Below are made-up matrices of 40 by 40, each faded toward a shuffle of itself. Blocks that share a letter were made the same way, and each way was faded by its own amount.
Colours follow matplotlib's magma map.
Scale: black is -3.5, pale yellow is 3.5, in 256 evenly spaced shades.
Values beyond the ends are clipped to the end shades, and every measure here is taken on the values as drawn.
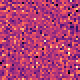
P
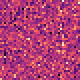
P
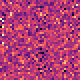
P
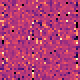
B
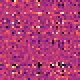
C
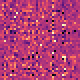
B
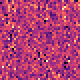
P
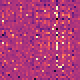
B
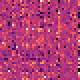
B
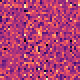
P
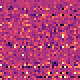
C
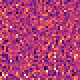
P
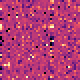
B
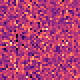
P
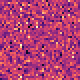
P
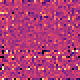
C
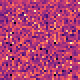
P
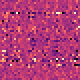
C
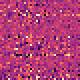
C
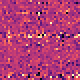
C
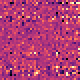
C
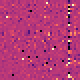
B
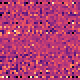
C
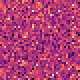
P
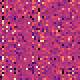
B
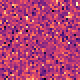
P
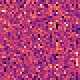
P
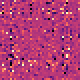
B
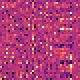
B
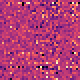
C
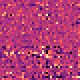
C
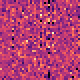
P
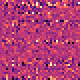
C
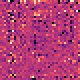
B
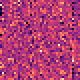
P
